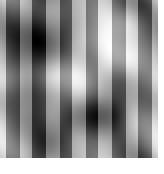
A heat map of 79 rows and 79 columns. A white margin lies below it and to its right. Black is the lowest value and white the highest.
There are no lone odd cells. On average the colour sits 50% of the way up the scale. The top left is the ninth with the lowest average. Stripes running up and down repeat 6 times from left to right.
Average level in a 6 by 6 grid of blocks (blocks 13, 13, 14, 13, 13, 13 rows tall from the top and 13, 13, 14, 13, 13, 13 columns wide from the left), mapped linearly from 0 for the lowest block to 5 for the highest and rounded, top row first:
223442 | 102453 | 324444 | 324323 | 312114 | 412323
